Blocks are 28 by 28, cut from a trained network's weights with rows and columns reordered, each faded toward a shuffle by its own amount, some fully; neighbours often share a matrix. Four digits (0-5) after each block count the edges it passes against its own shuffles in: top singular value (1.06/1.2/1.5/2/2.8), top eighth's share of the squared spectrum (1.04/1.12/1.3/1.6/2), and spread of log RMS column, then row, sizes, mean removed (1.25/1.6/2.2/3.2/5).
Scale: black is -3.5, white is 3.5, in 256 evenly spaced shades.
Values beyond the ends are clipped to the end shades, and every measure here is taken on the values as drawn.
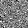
0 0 0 0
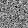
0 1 0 0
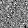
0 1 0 0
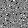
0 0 0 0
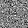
0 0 0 0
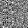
3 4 2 1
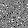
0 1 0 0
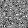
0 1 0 0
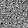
1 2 0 1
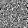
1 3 1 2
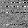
3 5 1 2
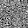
1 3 1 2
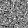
1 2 0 0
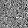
2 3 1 1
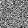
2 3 0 0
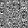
3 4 3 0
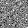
0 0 0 0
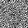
1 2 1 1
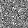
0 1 0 0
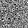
0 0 0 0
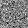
1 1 0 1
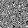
2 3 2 1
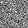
0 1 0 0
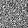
1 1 0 0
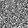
2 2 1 0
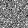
0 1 0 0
